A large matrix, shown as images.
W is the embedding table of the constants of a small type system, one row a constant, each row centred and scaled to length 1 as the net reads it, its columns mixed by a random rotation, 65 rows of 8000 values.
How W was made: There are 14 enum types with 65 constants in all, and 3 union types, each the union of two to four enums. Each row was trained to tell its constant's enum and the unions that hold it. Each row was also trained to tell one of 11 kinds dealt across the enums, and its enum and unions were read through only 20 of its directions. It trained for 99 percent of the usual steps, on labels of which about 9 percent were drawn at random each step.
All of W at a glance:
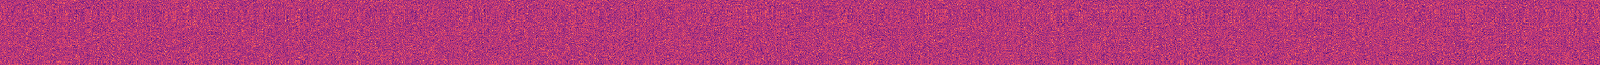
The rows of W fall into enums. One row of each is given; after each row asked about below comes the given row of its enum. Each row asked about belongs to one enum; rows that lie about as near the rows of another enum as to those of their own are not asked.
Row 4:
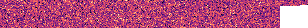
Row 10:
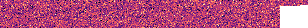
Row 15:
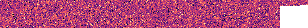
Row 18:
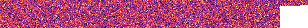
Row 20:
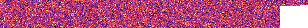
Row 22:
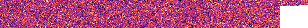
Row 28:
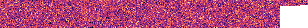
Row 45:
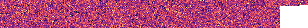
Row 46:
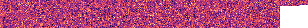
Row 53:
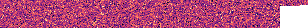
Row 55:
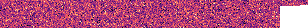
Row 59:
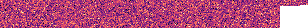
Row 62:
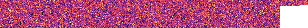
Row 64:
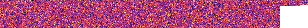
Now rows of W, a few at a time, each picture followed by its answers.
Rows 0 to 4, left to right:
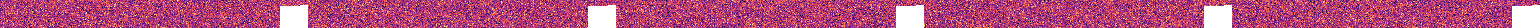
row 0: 55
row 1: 53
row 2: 15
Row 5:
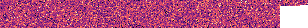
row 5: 22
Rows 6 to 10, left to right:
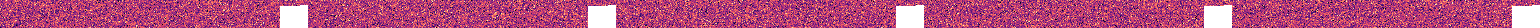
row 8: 4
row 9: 10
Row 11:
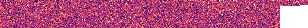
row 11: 15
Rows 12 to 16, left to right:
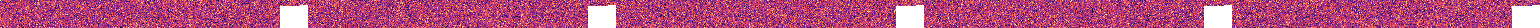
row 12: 15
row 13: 59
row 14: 62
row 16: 20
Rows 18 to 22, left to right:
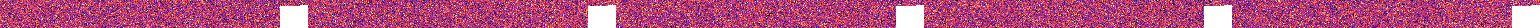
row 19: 62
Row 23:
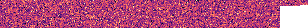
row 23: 55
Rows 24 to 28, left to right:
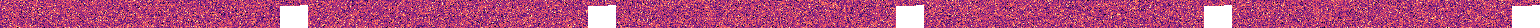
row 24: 53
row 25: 46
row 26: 59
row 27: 55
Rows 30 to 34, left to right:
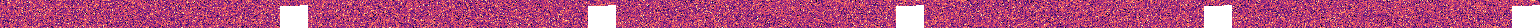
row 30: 28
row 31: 18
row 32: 10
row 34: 10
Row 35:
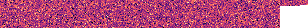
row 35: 28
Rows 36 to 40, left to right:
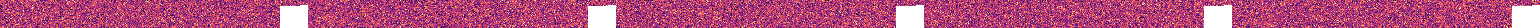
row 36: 46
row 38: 53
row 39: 62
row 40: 28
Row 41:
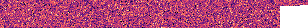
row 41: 46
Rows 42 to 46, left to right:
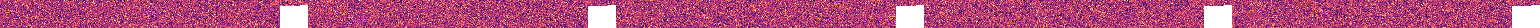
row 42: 62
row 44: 55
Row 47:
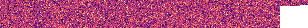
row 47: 22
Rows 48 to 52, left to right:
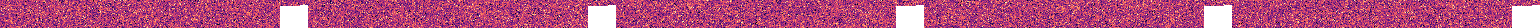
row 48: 4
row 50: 18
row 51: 15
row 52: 10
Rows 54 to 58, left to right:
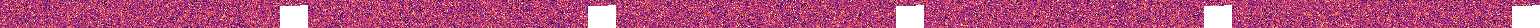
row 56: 46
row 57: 18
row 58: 55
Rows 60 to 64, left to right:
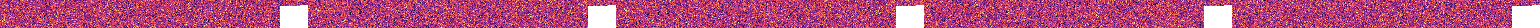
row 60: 20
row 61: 62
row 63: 18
